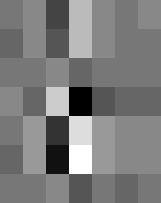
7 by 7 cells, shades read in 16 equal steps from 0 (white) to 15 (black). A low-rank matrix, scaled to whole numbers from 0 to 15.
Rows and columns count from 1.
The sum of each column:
57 51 64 44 52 56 54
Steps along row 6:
down up down up up same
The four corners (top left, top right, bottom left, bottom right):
8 7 8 8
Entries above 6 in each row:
6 6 7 6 4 4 7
